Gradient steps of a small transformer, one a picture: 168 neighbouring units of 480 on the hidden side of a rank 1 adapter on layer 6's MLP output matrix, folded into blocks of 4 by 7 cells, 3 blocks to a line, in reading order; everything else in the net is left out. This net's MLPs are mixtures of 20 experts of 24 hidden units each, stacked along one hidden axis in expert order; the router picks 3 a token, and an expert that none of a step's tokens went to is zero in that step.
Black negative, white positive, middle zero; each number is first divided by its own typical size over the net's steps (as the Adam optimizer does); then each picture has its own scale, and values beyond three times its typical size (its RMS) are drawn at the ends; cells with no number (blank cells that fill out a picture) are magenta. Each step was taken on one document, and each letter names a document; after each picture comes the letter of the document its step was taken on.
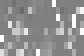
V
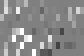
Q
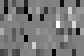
Q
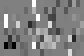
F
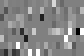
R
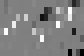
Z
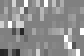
V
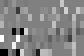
V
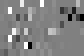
Q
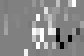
F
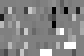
V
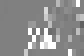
F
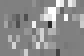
F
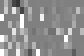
R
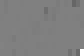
Z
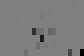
Z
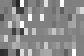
V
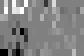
V
